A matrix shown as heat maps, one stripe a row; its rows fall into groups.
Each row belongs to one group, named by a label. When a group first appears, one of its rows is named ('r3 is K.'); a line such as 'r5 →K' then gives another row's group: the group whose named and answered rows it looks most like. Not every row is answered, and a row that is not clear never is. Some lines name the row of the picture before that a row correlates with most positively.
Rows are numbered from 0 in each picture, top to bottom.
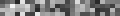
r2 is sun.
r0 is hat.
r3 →hat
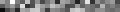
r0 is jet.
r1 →hat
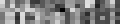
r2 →sun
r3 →hat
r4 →hat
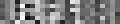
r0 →hat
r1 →hat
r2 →hat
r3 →hat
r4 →hat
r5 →sun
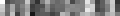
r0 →jet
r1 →jet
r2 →jet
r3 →jet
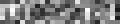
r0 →hat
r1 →sun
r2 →jet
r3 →jet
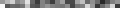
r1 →jet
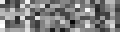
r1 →hat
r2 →jet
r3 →sun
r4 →hat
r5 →jet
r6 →jet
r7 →sun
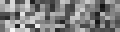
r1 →sun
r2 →sun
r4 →hat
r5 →sun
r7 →sun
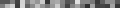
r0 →hat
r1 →hat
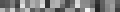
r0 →hat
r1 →hat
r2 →jet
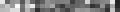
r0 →jet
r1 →sun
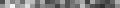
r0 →sun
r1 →sun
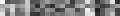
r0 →jet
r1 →sun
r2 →jet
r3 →jet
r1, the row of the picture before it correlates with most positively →1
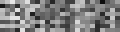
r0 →sun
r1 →hat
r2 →sun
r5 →hat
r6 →sun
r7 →hat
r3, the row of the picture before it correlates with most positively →3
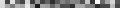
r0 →jet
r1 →sun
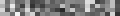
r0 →jet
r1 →jet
